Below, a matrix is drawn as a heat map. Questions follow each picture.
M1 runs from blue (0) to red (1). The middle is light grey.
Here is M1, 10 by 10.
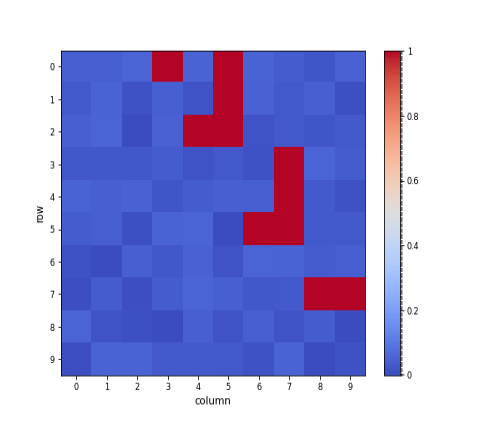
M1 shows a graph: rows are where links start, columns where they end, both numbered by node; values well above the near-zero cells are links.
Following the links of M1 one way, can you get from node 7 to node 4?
no
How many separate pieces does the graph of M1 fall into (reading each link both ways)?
1
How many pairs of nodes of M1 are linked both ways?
0
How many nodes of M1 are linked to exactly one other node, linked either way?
4
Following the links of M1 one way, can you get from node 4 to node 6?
no
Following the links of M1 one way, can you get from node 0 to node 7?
yes
